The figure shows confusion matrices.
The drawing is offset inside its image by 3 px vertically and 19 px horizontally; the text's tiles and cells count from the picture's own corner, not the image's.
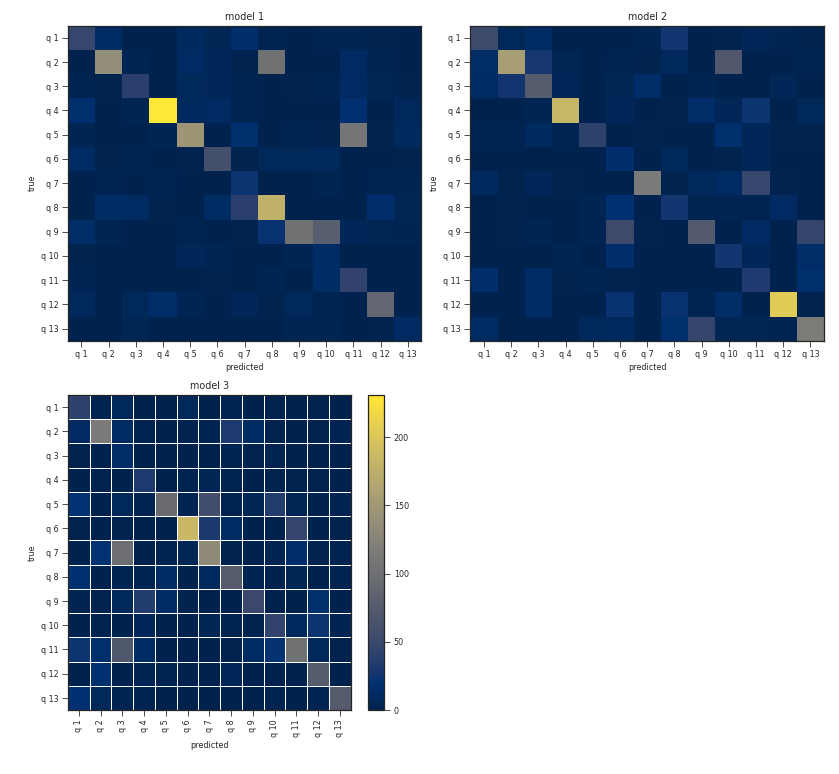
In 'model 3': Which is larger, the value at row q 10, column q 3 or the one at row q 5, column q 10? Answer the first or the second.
the second
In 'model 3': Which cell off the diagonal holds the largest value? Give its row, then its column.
q 7, q 3
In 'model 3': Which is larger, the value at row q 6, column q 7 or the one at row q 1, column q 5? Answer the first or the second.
the first
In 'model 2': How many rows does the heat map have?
13
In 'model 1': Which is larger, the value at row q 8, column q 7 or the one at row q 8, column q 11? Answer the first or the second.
the first
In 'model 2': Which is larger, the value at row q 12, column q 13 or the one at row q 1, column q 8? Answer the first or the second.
the second
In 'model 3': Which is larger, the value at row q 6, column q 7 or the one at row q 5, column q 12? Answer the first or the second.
the first
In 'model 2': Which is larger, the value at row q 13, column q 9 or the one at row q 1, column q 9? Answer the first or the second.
the first
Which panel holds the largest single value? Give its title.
model 1
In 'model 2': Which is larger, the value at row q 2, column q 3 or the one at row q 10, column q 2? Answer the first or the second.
the first
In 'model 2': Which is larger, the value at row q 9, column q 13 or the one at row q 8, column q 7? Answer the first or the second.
the first
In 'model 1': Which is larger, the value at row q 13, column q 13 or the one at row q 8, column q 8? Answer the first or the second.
the second
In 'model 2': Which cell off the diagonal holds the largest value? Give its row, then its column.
q 2, q 10
